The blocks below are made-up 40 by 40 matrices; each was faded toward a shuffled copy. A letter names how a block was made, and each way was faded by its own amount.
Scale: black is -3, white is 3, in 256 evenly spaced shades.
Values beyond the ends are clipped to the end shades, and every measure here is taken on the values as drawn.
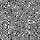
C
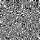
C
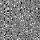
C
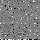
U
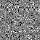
U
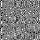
C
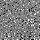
U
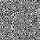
C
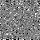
U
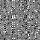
C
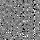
C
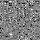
U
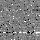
U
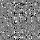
C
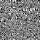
U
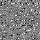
U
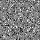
U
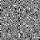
C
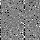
C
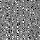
C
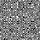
C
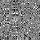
C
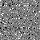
U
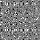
C
